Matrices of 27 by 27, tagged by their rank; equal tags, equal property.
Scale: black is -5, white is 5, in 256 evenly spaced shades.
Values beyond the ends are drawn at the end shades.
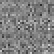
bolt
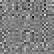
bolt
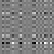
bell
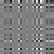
bell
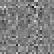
bolt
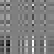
bell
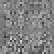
bolt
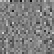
bolt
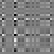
bell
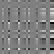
bell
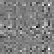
bolt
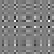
bell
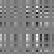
bell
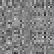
bolt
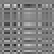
bell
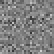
bolt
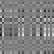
bell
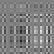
bell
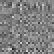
bolt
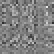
bolt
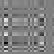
bell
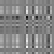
bell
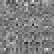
bolt
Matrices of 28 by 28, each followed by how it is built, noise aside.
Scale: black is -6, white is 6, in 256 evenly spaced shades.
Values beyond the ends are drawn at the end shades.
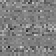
uneven rows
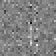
uneven columns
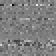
uneven rows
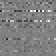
uneven rows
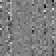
uneven columns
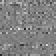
uneven rows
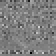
uneven rows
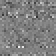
uneven rows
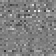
uneven rows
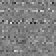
uneven rows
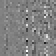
uneven columns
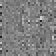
uneven columns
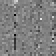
uneven columns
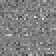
uneven rows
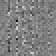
uneven columns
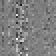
uneven columns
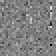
uneven columns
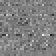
uneven rows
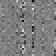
uneven columns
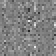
uneven columns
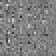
uneven columns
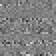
uneven rows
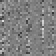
uneven columns
